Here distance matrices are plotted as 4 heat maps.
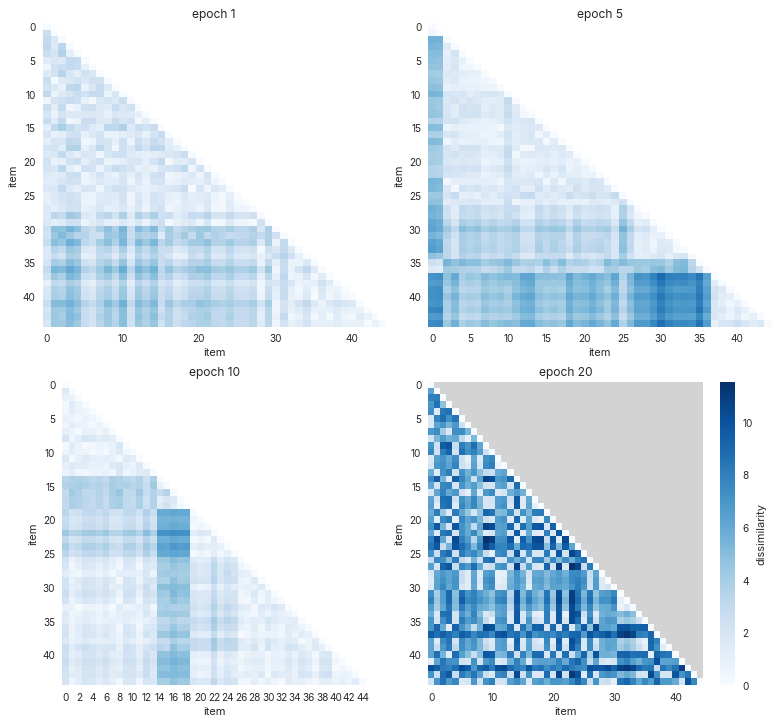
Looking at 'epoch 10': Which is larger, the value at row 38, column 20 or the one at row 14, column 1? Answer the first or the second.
the second
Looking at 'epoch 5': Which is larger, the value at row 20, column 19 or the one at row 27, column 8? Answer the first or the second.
the second
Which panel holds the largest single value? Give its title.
epoch 20
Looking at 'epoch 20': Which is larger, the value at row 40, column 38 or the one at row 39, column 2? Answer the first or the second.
the first
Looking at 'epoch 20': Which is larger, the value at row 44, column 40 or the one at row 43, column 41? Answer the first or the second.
the second
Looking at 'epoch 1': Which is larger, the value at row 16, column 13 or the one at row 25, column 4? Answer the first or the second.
the second
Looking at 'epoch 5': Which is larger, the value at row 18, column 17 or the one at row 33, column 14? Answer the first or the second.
the second
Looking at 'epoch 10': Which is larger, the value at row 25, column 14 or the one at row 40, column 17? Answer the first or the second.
the first
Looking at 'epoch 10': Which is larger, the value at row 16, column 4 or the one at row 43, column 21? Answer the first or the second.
the first
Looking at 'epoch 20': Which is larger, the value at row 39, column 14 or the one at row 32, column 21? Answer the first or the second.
the second
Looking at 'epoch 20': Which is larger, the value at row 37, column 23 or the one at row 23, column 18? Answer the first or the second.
the second
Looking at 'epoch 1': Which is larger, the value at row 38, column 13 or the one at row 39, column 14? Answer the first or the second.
the second
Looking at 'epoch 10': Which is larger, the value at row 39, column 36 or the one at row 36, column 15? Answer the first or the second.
the second
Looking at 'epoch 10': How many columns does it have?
45
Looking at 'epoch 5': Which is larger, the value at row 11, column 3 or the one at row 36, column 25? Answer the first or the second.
the second
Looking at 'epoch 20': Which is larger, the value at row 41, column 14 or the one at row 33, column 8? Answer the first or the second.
the first
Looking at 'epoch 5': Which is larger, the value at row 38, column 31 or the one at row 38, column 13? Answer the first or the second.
the first
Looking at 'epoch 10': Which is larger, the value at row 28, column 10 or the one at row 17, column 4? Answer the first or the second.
the second
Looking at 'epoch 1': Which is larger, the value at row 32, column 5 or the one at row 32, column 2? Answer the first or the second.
the second
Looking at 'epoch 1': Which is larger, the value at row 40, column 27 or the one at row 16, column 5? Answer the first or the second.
the first
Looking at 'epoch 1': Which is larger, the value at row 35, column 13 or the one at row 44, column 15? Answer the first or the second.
the first
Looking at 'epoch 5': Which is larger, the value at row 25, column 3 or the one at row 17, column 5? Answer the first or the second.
the first
